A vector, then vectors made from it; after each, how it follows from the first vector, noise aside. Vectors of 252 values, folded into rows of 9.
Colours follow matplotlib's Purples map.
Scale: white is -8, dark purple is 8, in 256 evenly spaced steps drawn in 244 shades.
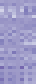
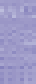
shrunk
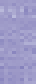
shrunk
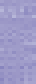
shrunk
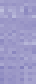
shrunk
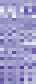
scaled up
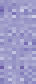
sign-scrambled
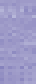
shrunk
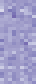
sign-scrambled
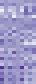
scaled up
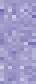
sign-scrambled
